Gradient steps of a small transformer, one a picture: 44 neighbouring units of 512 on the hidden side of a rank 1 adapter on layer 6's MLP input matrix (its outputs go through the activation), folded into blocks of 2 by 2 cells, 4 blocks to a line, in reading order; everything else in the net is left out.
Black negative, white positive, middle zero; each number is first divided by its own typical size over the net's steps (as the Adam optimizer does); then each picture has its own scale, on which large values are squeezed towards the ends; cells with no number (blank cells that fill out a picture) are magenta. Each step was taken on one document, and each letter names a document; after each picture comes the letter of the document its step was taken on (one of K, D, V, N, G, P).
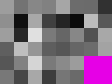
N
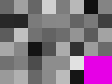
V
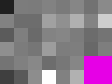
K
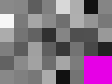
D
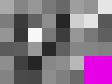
N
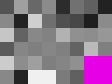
N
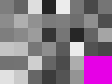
D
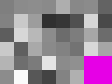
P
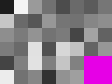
D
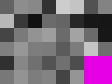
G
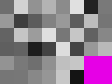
V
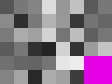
V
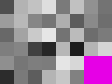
V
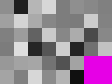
V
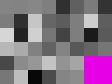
N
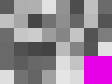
V
